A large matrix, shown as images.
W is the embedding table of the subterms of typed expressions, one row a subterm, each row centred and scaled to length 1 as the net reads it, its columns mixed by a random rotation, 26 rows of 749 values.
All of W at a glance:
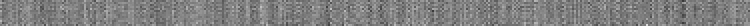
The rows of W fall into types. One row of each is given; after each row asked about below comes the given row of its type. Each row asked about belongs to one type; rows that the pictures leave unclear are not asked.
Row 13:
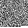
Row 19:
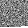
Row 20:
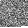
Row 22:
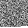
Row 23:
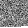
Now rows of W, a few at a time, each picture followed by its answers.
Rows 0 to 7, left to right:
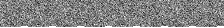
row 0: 22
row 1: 23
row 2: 20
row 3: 13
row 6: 20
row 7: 20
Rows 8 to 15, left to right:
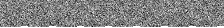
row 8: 22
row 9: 22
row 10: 20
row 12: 23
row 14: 22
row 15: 23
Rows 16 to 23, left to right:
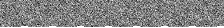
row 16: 22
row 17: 23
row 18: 23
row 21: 13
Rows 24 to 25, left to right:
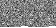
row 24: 19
